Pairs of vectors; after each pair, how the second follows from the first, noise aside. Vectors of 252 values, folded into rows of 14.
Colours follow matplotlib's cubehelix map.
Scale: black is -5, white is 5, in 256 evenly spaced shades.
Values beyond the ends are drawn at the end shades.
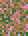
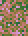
wrapped around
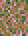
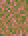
shrunk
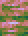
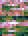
scaled up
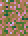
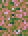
wrapped around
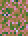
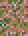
wrapped around
